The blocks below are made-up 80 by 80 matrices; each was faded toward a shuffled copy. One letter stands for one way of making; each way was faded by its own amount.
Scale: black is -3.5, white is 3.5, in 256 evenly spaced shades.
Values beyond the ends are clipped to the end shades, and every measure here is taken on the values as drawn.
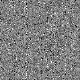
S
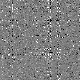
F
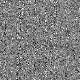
S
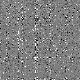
F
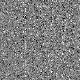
S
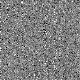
S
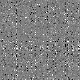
F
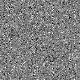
S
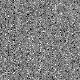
S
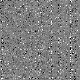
F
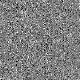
S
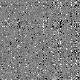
F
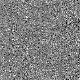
S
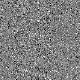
S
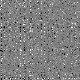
F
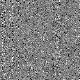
S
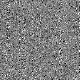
S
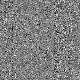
S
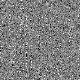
S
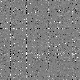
F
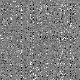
F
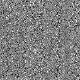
S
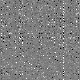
F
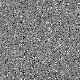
S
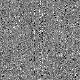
S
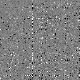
F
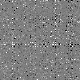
F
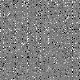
F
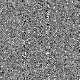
S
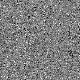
S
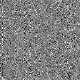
S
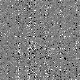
F
